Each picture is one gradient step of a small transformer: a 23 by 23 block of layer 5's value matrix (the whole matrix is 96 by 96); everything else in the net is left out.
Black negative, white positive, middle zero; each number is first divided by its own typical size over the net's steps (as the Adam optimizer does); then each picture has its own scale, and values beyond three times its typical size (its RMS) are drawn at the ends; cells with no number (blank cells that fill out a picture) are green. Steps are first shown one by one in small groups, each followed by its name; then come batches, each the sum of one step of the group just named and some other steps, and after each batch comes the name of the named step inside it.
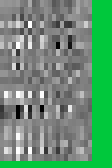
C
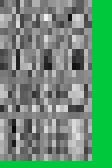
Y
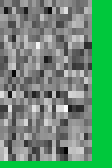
Y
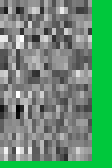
C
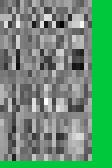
Y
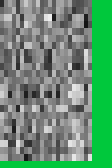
Y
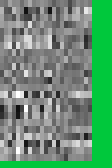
C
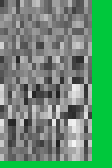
Y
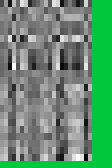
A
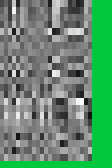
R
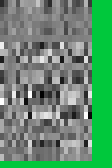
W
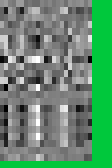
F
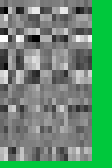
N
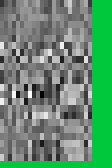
W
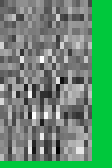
W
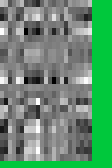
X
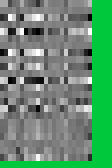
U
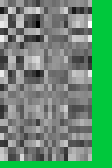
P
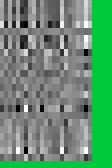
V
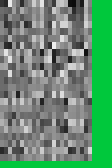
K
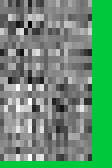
U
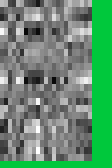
X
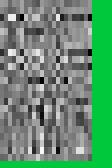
U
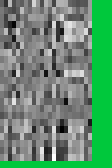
K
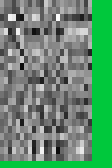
U
